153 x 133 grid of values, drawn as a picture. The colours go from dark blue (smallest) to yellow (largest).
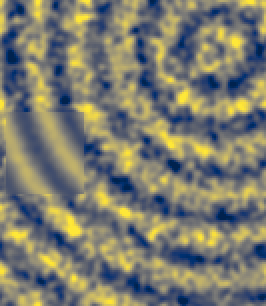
On average the colour sits 50% of the way up the scale. Rings spread out from the top right. There is no overall slope. An odd patch, calmer than its surroundings, sits in the middle left.
